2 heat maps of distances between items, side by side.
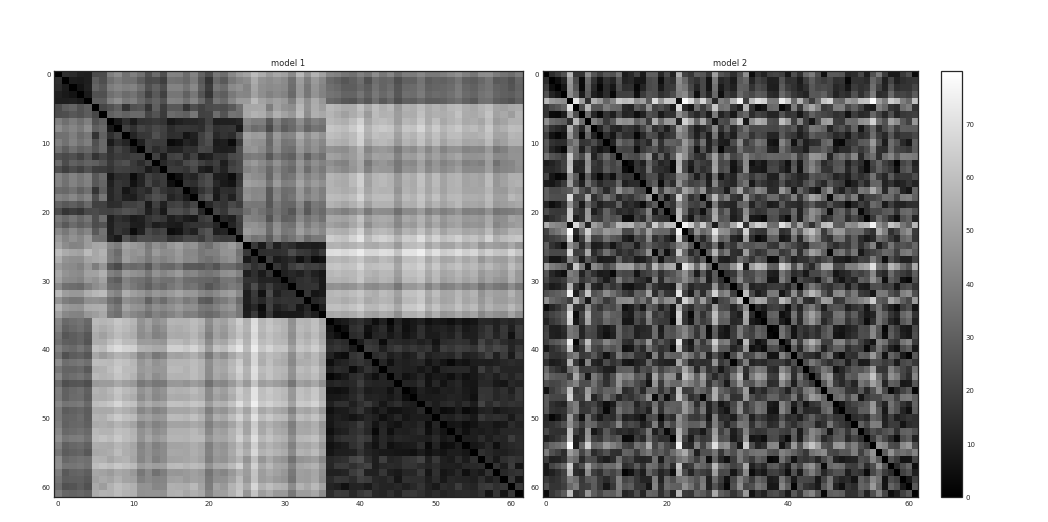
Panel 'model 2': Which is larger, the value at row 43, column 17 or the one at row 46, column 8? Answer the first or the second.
the second
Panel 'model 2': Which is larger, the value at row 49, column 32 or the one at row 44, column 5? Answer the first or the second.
the second
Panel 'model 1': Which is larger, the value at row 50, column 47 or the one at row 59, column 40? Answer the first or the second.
the second
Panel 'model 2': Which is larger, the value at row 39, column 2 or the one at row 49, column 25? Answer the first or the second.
the first
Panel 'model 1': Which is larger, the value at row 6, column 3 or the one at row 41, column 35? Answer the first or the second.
the second
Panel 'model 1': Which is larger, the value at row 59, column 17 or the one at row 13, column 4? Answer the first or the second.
the first
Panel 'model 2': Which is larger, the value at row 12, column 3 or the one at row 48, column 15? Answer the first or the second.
the first
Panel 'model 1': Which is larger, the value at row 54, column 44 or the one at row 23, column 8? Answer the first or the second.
the second
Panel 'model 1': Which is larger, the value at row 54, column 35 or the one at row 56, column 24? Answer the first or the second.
the second
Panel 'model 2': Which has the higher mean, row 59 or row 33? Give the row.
33
